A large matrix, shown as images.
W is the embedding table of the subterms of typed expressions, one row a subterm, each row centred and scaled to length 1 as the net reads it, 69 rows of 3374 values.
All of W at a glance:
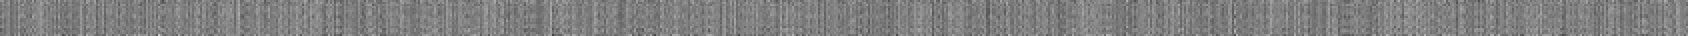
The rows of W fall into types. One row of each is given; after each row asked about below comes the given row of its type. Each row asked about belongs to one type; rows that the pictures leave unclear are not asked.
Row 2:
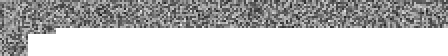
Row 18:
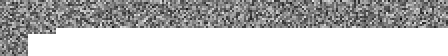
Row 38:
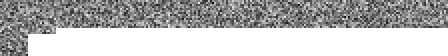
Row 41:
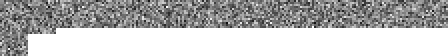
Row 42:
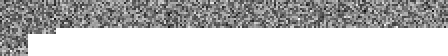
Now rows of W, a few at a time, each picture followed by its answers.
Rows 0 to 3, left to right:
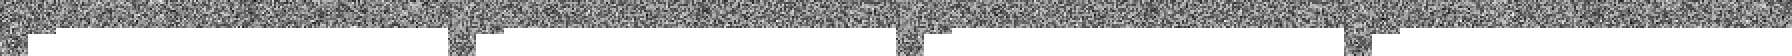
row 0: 42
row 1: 2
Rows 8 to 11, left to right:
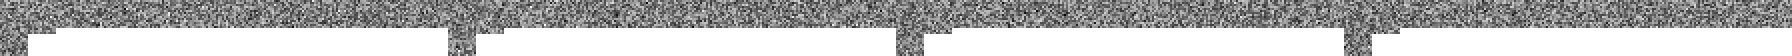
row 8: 18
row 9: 41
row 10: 18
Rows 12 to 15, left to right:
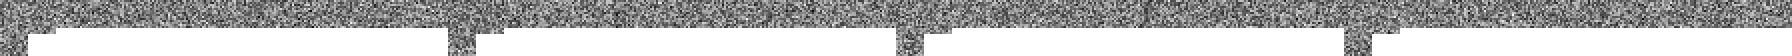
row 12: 2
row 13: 42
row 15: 38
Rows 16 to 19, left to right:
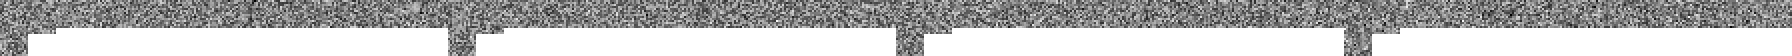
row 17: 2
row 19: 41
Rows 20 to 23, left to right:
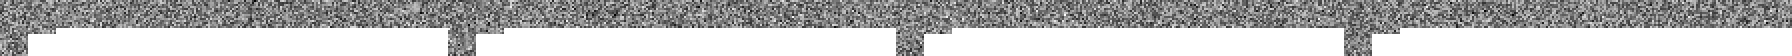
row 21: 41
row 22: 38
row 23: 18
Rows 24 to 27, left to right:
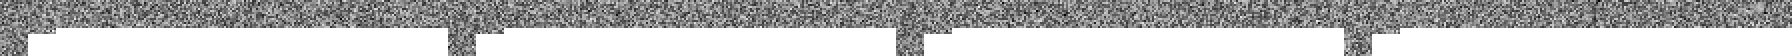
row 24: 38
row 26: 18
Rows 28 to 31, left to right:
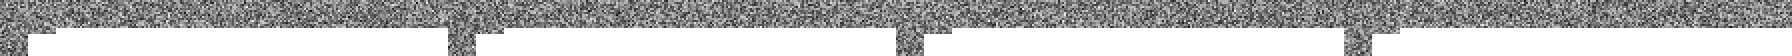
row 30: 18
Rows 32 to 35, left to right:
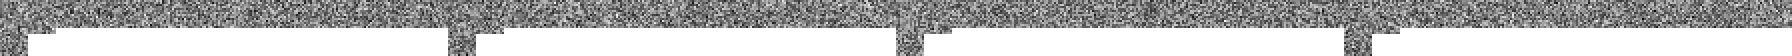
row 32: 2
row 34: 2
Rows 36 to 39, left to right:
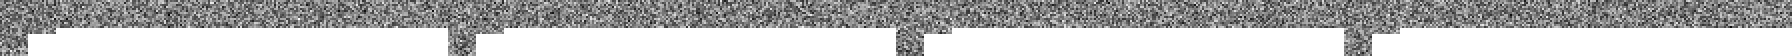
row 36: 42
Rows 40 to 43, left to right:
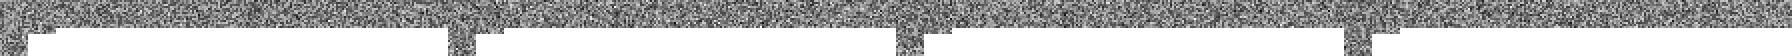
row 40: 2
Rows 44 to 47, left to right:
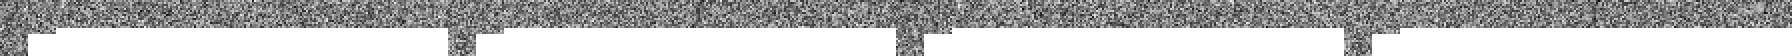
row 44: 18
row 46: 42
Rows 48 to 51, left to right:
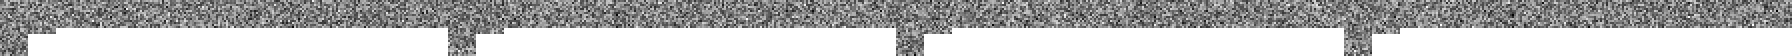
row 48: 18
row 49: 42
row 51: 41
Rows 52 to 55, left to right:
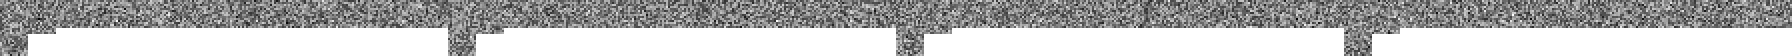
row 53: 2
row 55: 38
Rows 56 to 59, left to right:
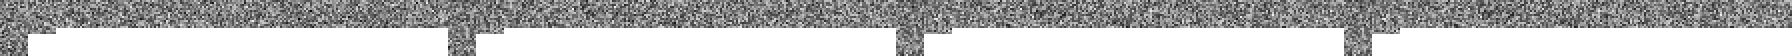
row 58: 38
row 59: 38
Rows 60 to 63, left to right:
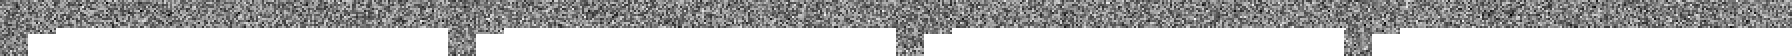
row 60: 18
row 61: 38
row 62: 42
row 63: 41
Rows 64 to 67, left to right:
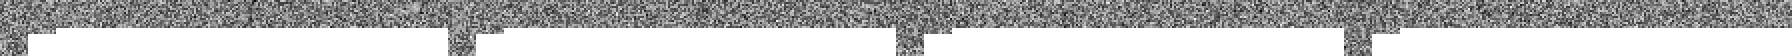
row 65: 2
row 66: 42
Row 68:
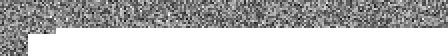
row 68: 38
